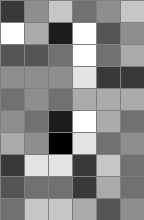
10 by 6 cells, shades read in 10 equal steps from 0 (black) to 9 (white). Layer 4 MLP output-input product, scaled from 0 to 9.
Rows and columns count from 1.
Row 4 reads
5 5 5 8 2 2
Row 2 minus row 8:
7 -2 -7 7 -4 1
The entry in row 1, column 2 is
5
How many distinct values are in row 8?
4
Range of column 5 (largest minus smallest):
5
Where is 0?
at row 7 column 3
